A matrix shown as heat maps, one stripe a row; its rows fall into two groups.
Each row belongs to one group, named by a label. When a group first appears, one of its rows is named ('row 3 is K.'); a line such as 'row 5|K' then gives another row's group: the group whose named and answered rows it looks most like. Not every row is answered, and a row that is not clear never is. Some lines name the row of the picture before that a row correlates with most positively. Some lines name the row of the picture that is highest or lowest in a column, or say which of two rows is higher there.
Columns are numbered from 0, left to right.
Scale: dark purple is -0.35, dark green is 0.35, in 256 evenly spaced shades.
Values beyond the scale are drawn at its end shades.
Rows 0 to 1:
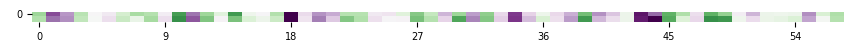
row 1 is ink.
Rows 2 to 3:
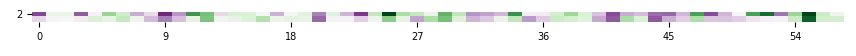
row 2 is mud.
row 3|mud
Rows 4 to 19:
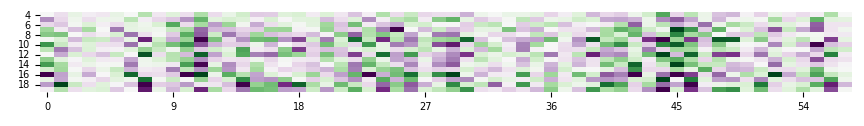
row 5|mud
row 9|ink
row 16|mud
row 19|ink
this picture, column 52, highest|16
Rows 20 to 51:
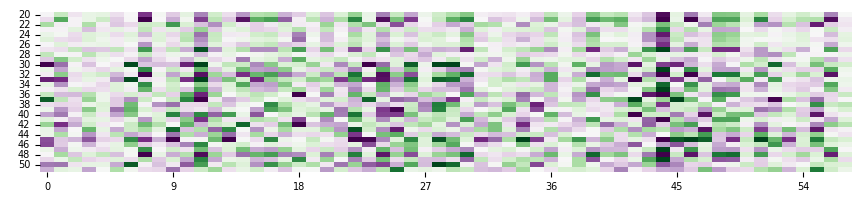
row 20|ink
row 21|ink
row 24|ink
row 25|ink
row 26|ink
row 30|mud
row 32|ink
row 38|mud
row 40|mud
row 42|ink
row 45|mud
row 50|mud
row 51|mud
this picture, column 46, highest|45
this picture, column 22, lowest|45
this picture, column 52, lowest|37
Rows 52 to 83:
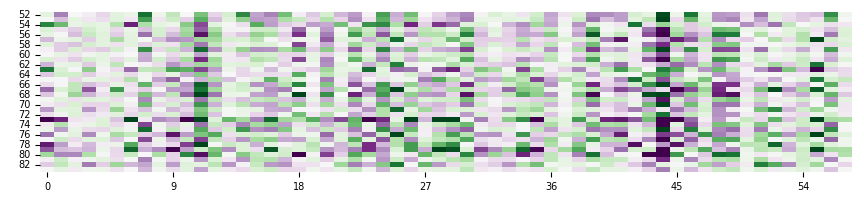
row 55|ink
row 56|ink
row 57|mud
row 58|ink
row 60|ink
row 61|ink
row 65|mud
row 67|mud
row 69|ink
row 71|mud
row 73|mud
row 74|ink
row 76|mud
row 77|ink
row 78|mud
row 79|mud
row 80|ink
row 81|ink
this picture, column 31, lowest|79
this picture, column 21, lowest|73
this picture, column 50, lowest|54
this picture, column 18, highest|68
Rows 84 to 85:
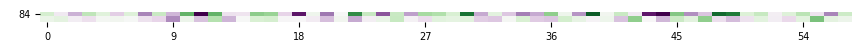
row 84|ink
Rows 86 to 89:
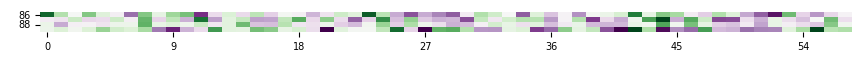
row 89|mud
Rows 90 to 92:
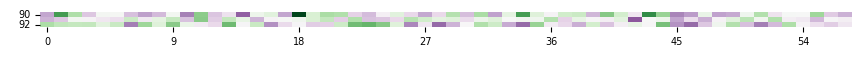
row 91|mud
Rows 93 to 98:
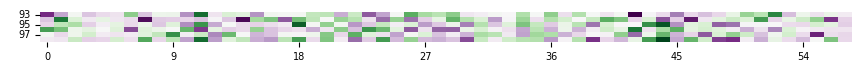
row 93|mud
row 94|ink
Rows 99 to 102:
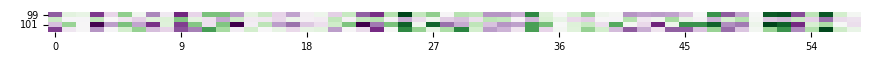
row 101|mud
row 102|mud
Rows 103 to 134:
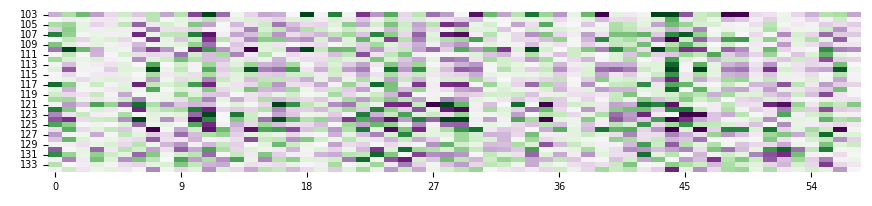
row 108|ink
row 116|ink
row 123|mud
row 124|mud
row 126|ink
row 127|mud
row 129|mud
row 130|mud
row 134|ink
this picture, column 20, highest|103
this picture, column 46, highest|114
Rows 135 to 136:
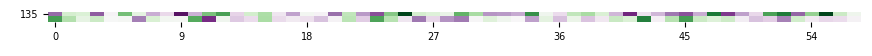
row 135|mud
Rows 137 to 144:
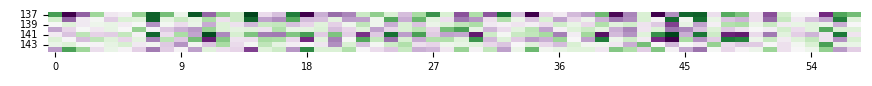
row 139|ink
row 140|mud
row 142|ink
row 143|mud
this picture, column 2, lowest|137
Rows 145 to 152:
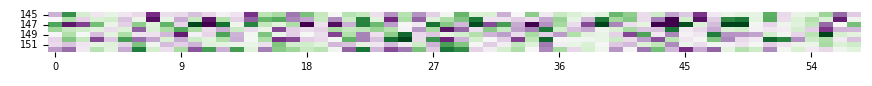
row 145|ink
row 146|ink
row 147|ink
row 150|mud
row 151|mud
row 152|mud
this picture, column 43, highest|152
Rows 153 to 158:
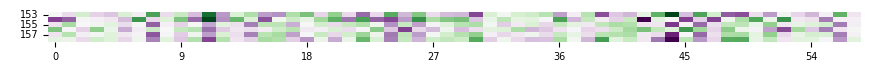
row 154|mud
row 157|ink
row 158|ink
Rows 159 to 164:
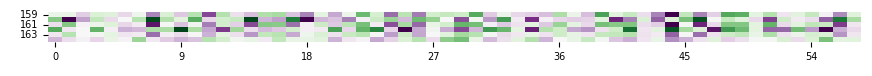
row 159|ink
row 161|ink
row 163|ink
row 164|mud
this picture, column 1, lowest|160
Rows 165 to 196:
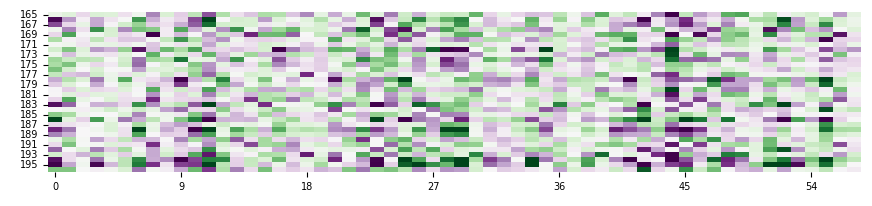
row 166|mud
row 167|mud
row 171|ink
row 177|ink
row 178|mud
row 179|mud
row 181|ink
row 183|mud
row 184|mud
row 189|mud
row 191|ink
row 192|mud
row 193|ink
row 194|mud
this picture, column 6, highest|188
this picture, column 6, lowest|172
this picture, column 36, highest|183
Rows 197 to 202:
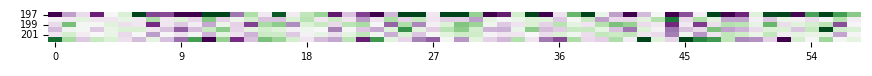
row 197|mud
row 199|ink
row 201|ink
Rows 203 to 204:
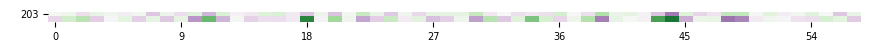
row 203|ink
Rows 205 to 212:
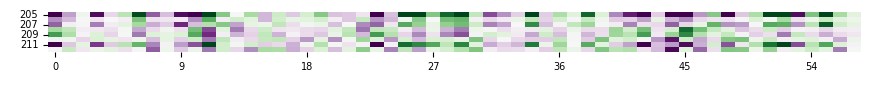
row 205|mud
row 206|mud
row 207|mud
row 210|ink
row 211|mud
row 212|ink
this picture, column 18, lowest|210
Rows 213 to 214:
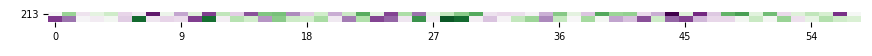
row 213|ink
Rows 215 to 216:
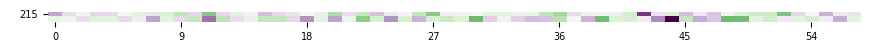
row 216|ink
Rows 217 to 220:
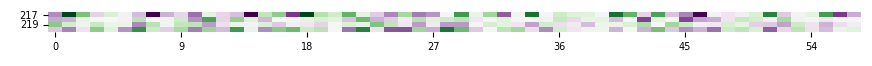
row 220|mud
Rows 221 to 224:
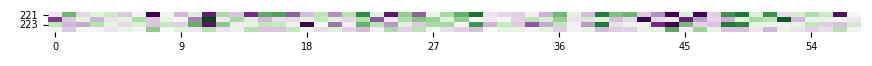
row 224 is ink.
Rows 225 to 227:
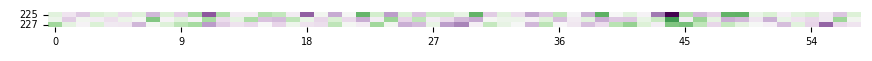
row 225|ink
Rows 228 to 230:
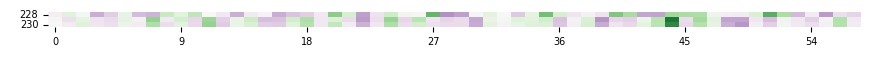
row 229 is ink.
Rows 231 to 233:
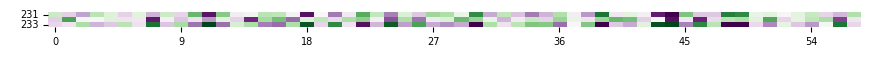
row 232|ink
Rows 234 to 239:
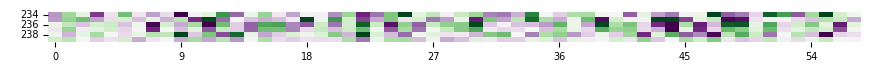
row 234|mud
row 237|ink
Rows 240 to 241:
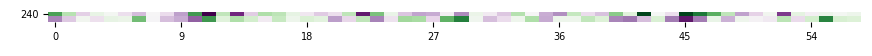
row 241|mud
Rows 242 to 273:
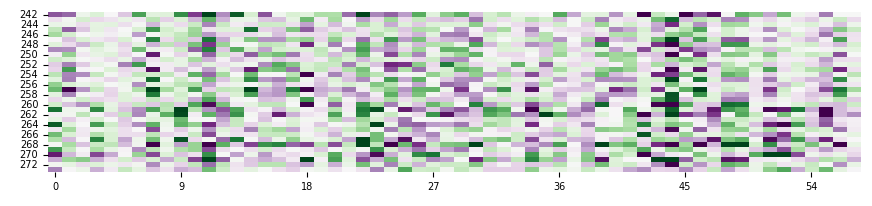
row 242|mud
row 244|ink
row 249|mud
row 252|mud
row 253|ink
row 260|ink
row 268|ink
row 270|mud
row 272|ink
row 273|mud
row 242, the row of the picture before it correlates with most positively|241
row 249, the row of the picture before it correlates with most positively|241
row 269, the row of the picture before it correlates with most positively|240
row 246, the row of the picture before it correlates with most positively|240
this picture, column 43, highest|271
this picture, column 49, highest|268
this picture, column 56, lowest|268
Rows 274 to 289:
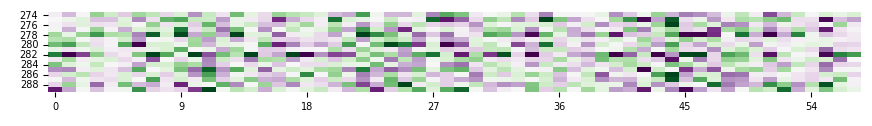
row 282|ink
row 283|ink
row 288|mud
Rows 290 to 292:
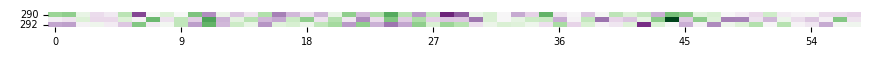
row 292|mud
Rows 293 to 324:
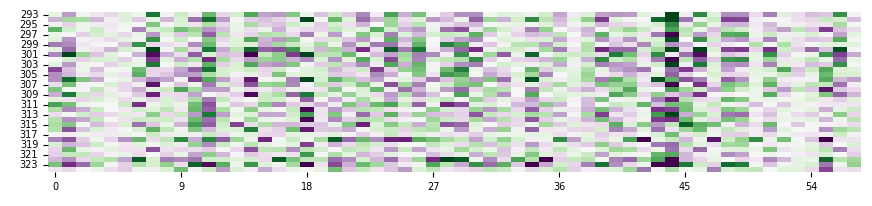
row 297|ink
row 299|mud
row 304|mud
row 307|ink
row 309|ink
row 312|ink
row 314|ink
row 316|ink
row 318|mud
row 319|ink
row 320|ink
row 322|mud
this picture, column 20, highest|318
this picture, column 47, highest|315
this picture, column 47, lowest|318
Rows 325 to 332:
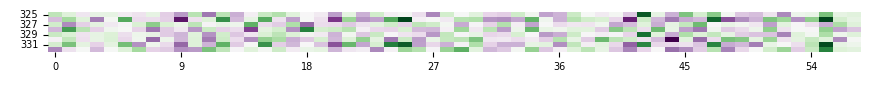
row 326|mud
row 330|ink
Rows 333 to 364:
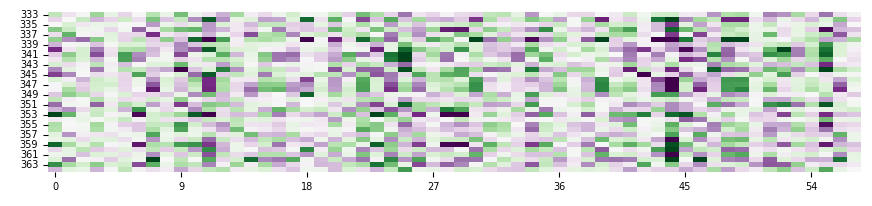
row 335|ink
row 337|ink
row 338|ink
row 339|mud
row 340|mud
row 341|mud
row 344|mud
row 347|ink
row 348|ink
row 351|mud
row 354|mud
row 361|ink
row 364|mud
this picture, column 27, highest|338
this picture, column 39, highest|338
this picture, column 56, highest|362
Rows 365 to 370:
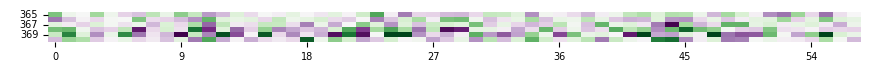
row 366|mud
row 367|ink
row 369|mud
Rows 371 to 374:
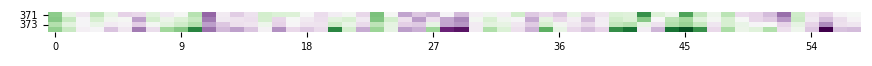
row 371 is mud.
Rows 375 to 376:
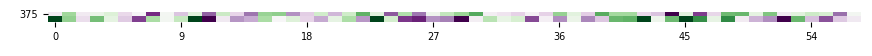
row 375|ink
